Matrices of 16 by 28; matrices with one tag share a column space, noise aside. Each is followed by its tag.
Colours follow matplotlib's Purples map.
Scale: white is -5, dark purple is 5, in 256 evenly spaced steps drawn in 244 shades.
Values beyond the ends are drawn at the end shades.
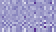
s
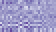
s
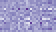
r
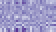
s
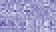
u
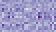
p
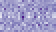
p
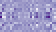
p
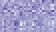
u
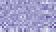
s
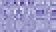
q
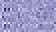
p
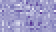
u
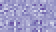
u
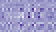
p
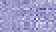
r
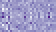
p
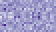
p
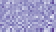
s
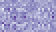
p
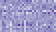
u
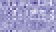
q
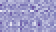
u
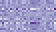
r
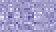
p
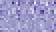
q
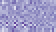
s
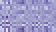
s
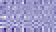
s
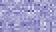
u
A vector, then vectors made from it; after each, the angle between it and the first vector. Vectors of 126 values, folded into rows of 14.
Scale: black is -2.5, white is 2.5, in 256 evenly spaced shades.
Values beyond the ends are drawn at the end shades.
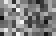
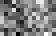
nearly opposite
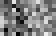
nearly opposite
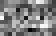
partly opposed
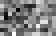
partly opposed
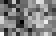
nearly opposite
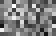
partly aligned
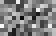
orthogonal
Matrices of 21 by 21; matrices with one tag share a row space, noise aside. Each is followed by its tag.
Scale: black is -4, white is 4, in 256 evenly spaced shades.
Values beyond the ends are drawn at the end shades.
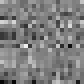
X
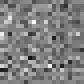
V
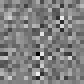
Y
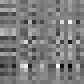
X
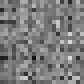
X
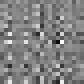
Y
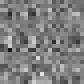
V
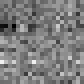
X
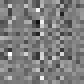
Y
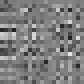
X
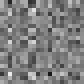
V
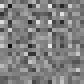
V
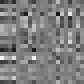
X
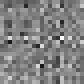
Y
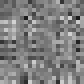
X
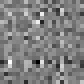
Y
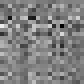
V
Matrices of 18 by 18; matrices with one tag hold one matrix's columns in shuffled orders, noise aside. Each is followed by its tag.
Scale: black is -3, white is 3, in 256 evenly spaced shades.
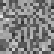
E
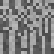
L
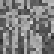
L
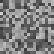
E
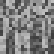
L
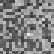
E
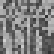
L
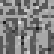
L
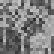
L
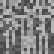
L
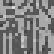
L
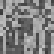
L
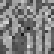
L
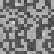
E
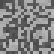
E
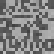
E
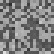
E
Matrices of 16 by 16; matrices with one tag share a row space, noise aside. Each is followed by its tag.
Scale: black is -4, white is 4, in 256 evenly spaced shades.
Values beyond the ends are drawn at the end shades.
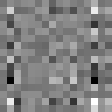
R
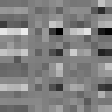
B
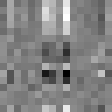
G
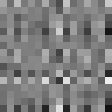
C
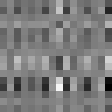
C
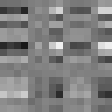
B
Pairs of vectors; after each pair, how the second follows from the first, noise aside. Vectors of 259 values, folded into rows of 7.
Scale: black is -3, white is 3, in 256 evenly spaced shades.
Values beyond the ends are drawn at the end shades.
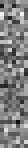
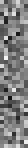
shuffled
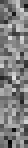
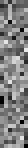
shuffled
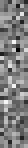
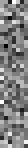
shuffled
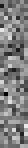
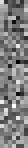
shuffled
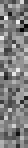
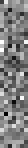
shuffled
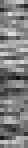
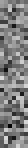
shuffled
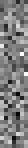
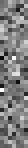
shuffled
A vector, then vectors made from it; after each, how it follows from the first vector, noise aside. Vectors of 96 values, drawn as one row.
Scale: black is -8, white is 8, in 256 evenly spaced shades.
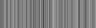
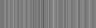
shrunk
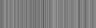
shrunk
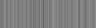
shrunk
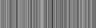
reversed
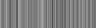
reversed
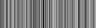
scaled up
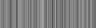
reversed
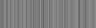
shrunk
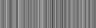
reversed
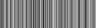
scaled up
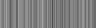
reversed
